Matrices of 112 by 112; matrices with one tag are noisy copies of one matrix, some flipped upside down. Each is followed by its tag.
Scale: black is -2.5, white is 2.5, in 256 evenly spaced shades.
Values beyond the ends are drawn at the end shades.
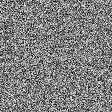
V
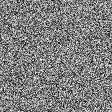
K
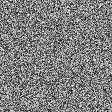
K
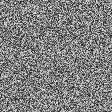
K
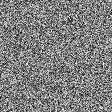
K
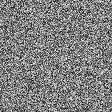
V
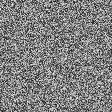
V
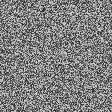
V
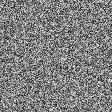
V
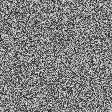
K
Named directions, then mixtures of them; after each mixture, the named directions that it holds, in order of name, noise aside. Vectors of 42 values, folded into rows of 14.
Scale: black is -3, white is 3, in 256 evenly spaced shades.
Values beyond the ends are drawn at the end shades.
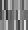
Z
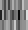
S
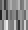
S, Z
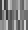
Z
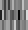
S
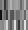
S, Z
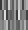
S, Z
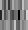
S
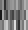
S, Z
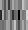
S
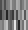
S, Z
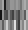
S, Z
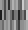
S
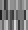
S, Z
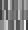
Z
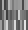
Z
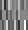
Z
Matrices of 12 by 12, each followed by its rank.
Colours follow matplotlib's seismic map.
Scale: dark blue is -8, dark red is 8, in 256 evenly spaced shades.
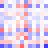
two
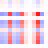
one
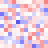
full rank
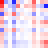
two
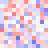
full rank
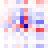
two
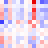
two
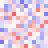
full rank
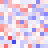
full rank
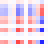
one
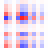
one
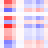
one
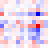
two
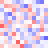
full rank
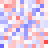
full rank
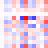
two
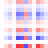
one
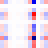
one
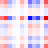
one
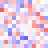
full rank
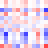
two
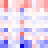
two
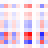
one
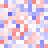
full rank
